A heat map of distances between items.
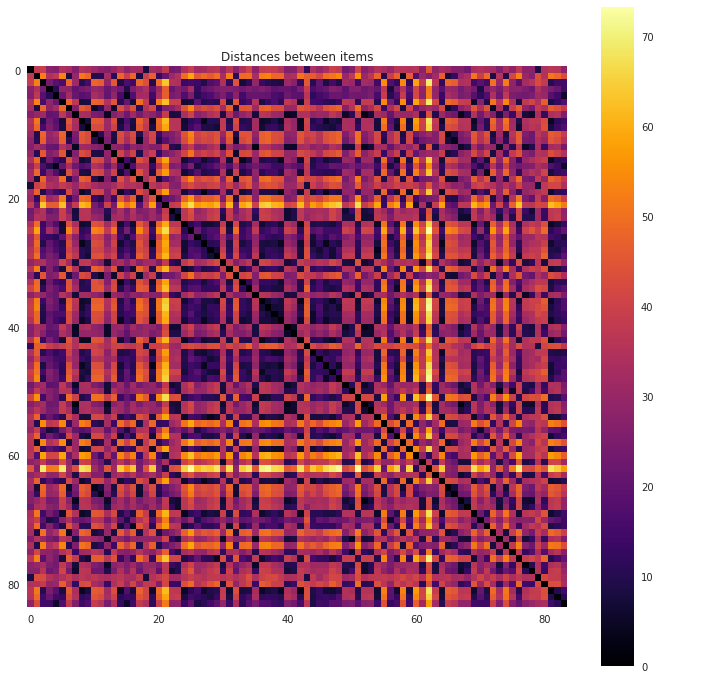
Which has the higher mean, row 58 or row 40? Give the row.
58
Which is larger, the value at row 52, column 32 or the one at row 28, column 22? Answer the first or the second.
the second
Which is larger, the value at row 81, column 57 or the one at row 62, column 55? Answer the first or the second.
the second
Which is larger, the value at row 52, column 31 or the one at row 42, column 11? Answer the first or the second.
the second
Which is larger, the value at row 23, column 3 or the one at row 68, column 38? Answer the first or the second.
the second
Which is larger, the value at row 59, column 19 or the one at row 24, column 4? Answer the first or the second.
the second
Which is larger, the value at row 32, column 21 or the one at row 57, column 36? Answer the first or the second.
the first
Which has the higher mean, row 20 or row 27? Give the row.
20
